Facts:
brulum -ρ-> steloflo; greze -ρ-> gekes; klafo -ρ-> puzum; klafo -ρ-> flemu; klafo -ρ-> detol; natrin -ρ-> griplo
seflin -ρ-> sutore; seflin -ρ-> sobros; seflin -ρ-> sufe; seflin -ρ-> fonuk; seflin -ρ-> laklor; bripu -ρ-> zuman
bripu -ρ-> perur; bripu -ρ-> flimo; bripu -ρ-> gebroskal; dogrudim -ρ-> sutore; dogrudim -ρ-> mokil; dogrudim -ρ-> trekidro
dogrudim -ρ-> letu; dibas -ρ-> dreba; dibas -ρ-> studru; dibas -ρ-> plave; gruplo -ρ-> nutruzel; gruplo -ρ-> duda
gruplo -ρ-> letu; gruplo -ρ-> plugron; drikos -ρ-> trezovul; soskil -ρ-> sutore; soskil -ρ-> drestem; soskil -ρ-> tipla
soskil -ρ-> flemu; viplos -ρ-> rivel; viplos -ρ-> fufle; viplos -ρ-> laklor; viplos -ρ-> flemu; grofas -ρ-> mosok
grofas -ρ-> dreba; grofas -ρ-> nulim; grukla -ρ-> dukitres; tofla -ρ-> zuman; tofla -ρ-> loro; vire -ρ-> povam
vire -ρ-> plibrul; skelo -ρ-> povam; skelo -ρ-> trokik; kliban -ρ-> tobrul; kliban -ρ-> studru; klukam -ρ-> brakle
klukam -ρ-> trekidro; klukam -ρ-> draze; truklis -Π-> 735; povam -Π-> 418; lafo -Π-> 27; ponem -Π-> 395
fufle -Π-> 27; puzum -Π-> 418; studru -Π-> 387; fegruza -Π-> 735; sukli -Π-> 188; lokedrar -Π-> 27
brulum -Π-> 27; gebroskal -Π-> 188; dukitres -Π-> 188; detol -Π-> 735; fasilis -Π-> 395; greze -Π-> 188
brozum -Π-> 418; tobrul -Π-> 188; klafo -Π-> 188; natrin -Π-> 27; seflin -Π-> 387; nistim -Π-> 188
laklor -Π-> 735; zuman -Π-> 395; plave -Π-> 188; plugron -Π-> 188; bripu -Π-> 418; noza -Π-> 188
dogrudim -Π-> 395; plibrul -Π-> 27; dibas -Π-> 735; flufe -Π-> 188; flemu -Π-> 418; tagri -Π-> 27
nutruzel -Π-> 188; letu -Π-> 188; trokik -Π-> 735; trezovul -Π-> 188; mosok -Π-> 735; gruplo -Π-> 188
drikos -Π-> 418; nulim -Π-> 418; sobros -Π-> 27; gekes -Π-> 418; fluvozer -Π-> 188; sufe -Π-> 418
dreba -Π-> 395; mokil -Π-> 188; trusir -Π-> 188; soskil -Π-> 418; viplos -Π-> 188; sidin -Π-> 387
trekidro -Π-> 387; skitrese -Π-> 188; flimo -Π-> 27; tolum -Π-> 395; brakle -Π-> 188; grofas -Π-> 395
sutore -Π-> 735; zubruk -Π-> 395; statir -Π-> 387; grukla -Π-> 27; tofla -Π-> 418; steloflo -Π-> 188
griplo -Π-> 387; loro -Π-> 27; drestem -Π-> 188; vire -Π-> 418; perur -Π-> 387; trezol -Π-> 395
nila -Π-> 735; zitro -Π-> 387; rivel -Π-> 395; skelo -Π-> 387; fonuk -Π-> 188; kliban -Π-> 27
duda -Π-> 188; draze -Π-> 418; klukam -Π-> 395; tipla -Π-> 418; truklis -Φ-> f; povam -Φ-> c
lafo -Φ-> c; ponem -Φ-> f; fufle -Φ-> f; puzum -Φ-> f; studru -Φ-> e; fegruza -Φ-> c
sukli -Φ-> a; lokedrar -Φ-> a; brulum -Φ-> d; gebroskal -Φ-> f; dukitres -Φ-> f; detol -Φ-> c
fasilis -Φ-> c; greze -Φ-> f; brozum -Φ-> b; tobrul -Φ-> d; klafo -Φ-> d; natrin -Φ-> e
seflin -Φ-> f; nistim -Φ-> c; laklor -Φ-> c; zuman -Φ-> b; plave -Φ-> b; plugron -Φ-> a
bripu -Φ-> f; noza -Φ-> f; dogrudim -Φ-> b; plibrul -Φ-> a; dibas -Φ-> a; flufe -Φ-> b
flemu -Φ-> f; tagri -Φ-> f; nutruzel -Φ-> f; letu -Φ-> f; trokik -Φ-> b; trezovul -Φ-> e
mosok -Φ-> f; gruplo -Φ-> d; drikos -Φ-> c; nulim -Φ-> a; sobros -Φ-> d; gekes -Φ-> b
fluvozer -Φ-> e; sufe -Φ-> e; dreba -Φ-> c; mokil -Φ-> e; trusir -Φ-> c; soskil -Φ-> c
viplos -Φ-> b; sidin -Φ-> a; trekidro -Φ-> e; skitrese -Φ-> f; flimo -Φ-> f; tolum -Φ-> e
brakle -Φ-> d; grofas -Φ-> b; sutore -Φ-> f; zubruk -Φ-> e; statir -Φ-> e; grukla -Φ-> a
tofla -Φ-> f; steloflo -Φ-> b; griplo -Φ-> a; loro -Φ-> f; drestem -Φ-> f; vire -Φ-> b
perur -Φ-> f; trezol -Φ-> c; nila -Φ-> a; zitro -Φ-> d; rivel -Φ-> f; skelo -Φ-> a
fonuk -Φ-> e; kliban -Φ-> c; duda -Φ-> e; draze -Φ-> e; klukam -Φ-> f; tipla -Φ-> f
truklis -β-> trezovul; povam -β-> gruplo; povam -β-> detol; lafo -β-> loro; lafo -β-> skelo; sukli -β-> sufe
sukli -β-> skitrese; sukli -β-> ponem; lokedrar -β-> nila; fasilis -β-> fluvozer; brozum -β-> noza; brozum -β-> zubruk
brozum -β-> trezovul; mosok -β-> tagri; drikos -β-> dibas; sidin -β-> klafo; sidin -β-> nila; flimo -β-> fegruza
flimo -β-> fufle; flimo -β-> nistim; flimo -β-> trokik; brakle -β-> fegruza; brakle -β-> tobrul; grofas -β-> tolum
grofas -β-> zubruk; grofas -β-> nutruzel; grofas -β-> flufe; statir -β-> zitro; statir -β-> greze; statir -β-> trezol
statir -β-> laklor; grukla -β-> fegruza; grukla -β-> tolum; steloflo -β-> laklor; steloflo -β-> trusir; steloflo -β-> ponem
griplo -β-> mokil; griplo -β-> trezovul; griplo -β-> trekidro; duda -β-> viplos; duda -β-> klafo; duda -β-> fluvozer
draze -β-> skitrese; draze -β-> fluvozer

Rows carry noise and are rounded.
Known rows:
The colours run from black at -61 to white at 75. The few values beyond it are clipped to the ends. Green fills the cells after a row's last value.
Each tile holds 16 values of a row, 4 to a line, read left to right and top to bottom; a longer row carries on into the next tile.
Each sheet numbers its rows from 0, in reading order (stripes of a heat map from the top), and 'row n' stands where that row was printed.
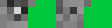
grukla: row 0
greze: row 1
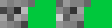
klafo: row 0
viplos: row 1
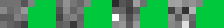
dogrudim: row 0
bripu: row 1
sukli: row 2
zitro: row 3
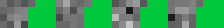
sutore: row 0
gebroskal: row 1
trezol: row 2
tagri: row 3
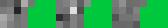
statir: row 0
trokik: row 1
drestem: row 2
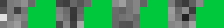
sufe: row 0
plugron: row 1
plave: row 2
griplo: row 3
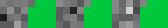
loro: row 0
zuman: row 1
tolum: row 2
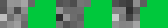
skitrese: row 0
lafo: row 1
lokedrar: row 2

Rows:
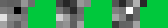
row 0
fasilis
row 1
sidin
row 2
dibas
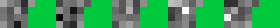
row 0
brozum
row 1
povam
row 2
trezovul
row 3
tobrul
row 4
nila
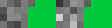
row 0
mosok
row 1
laklor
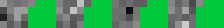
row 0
brulum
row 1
studru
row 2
fonuk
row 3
trekidro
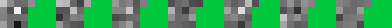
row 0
grofas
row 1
brakle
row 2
fufle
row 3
soskil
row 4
kliban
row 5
steloflo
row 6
seflin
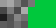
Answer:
gruplo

